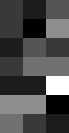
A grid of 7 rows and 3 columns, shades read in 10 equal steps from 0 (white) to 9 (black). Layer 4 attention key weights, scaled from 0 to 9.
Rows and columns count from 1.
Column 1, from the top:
7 7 8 7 8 4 5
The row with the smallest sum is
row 5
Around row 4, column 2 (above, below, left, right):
6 8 7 5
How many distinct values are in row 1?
3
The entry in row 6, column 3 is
9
